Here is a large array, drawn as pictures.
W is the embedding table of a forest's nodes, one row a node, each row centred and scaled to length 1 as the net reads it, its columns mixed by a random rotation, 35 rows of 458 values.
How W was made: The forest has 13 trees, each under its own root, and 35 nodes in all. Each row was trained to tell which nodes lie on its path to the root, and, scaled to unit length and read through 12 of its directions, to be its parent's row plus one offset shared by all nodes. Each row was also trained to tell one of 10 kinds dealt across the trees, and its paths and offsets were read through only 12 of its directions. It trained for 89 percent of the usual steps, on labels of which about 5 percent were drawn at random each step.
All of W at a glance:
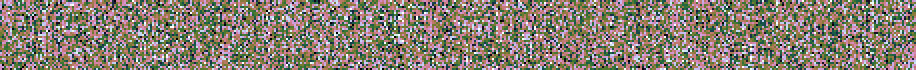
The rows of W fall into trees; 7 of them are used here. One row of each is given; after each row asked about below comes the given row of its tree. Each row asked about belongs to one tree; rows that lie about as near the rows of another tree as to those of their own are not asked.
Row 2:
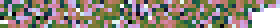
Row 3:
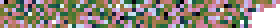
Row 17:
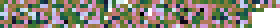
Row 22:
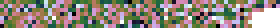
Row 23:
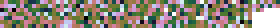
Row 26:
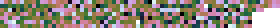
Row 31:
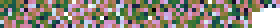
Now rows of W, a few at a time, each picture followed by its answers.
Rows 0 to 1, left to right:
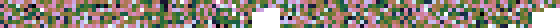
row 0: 26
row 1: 2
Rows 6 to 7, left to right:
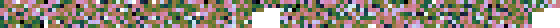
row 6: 17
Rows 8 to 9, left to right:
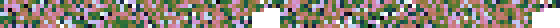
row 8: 23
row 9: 23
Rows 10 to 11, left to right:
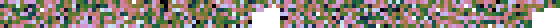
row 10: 26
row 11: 23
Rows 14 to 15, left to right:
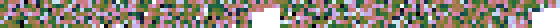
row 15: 2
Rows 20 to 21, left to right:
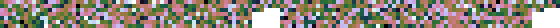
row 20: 17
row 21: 23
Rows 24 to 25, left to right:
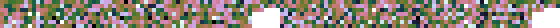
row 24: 3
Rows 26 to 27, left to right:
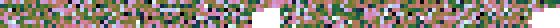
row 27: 22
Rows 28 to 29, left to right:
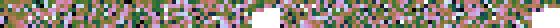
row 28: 22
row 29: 22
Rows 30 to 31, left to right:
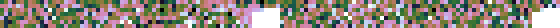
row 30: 22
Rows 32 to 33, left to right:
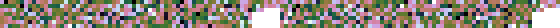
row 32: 3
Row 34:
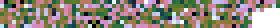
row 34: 3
